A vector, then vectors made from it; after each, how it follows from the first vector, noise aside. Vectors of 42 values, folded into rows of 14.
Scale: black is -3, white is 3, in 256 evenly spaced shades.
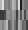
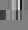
partly zeroed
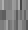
shrunk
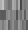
shrunk
